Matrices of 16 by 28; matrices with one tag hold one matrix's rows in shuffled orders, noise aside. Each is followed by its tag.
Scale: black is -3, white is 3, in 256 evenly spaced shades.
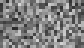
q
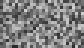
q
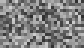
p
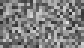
q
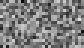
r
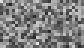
r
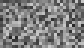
q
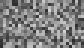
q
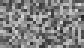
p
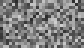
q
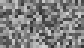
p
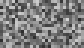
r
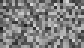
q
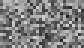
p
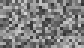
p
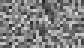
p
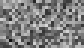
p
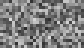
p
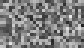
p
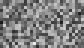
q
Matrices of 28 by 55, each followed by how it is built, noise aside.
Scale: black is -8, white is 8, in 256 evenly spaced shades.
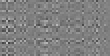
low rank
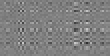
low rank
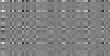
low rank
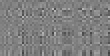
low rank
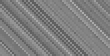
Toeplitz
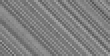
Toeplitz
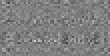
low rank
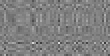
low rank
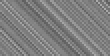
Toeplitz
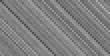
Toeplitz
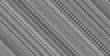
Toeplitz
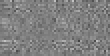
low rank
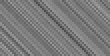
Toeplitz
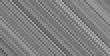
Toeplitz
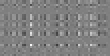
low rank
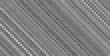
Toeplitz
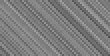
Toeplitz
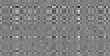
low rank
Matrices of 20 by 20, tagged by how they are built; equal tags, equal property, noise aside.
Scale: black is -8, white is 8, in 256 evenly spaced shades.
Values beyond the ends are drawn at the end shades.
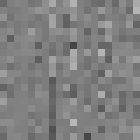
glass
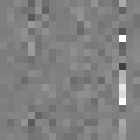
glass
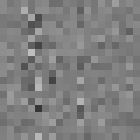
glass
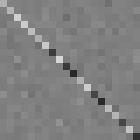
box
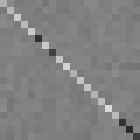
box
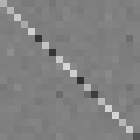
box
